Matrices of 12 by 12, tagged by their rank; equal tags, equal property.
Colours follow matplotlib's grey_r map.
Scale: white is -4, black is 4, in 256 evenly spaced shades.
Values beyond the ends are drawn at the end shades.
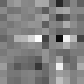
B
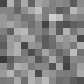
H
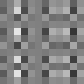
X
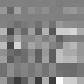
B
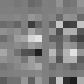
B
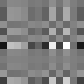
X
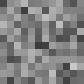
H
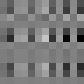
X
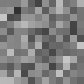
H
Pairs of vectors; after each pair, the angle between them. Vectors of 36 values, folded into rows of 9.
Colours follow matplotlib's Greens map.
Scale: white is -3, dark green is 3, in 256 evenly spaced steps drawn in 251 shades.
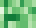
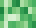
nearly opposite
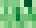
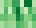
nearly parallel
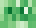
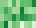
partly aligned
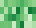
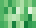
nearly opposite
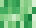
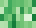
partly opposed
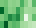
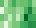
nearly opposite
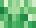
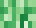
partly aligned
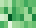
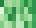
partly aligned
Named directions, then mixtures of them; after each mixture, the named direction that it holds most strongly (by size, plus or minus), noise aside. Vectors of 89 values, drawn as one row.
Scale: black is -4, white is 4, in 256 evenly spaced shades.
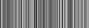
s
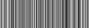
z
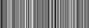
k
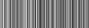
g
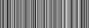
z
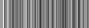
g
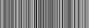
s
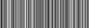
k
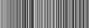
s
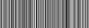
z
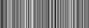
k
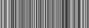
z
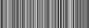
s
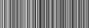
g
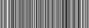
z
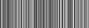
s
